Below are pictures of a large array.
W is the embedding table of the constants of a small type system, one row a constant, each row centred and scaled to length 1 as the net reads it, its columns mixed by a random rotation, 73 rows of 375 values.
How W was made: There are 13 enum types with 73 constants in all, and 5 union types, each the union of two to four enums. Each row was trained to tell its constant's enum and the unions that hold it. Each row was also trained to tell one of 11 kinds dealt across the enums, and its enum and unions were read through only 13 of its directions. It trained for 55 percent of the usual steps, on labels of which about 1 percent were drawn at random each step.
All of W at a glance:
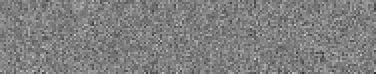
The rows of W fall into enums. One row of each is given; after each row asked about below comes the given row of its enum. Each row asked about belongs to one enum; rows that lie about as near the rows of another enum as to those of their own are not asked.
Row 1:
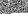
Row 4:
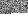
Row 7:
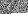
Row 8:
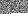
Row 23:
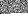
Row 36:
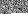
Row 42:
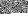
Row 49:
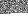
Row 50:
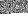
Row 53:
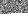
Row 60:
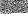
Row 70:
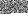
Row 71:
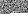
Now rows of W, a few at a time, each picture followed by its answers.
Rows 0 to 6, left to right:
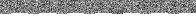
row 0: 8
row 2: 60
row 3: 36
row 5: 71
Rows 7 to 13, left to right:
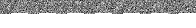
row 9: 4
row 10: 71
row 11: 1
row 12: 71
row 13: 49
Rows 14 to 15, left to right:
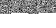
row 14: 42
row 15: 23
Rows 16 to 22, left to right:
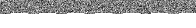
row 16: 1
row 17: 7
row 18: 70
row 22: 36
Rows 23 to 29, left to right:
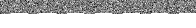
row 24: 7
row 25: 7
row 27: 1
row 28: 71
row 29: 4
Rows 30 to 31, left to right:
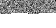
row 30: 7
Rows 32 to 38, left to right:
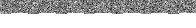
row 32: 60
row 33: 1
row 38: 70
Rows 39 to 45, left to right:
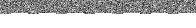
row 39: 71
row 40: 50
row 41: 49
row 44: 42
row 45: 49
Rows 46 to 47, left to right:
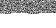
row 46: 1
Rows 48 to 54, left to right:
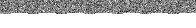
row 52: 42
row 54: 70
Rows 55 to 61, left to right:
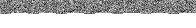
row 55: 4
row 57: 42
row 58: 70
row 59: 53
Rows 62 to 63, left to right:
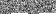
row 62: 4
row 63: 70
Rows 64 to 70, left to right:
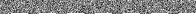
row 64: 4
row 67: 36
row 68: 23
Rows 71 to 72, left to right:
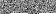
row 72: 7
